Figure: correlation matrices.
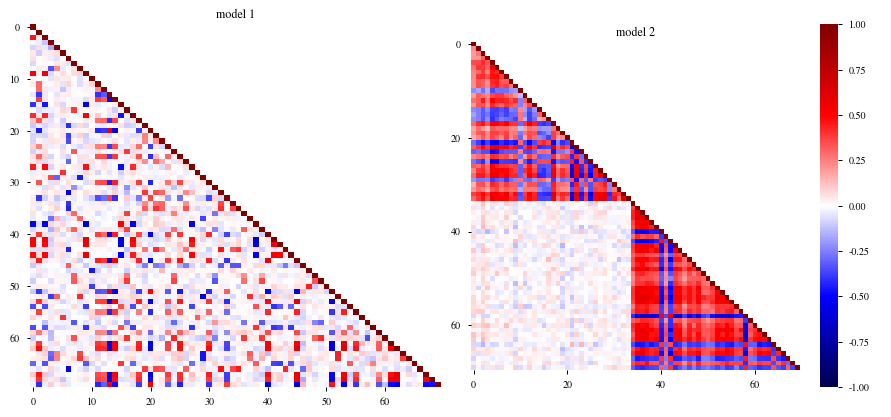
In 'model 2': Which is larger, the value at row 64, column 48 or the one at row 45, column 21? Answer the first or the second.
the second
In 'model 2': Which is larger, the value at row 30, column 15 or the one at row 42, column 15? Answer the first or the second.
the second
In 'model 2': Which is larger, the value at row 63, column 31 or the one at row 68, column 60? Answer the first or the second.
the second
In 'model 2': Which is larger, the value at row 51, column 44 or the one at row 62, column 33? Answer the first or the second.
the first
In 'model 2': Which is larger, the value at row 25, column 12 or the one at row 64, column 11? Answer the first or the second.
the second
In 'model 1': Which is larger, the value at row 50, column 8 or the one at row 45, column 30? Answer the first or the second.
the second
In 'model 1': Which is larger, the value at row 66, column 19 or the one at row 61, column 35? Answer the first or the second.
the first
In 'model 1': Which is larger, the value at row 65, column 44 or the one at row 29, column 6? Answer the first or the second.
the second
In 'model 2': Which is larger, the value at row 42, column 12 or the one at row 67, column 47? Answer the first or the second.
the first
